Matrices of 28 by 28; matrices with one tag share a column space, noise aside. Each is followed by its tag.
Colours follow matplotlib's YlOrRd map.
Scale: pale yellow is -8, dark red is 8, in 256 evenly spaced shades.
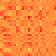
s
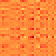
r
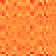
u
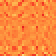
u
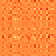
r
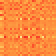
r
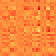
s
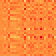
r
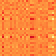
r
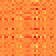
r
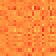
s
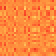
s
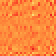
u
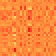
s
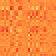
s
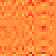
u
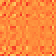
u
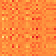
r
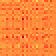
r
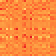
r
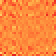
u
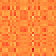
s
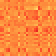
s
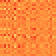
r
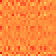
u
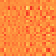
s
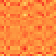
u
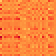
r
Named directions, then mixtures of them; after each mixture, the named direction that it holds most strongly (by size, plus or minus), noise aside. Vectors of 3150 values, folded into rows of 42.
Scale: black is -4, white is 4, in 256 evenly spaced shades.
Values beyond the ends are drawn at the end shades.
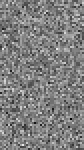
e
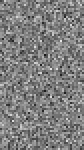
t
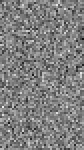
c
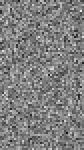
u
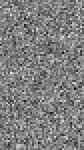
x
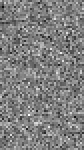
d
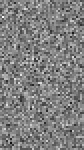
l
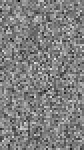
t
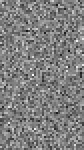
c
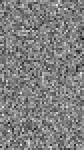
c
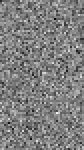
c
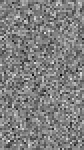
c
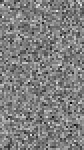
t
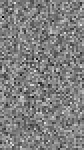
l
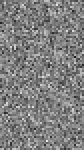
c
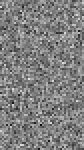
e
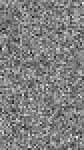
e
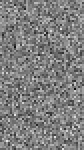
x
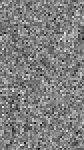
e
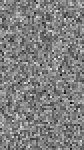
t
